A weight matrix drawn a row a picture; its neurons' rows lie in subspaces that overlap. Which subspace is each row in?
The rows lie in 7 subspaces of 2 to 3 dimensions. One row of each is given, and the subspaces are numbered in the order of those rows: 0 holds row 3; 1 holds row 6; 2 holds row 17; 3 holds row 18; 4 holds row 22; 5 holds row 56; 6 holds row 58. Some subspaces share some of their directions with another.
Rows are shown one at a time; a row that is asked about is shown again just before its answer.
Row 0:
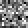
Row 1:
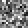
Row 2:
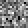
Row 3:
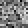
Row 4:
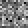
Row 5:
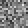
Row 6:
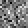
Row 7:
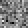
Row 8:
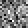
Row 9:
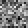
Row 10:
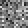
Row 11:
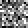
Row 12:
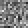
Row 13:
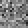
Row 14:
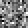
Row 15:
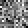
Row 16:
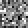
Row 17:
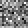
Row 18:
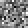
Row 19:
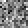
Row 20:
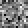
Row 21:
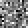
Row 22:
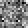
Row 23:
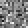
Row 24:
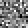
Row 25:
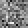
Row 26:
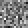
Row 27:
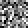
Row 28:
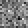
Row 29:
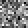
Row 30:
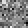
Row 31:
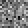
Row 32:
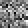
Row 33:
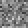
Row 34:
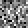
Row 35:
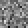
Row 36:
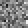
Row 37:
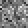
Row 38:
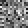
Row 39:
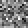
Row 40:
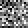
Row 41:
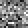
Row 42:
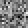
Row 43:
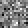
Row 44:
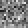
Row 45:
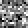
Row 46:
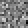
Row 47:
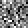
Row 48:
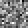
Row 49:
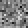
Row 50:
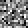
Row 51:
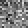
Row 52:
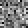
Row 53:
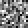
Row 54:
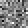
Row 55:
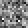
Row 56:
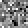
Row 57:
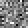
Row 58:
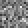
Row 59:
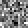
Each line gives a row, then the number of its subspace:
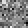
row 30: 5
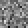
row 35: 6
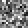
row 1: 2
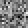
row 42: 2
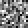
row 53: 4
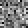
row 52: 0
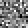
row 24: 0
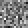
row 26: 1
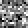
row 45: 0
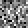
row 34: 1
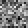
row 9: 6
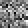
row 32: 5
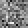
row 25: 0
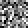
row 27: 6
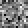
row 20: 4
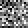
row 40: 2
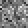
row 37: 1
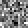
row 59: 5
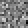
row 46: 5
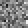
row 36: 5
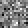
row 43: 5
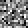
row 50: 2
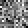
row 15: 4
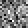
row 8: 1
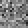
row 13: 5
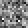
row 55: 4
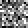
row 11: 2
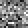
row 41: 0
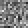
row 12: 1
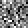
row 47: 1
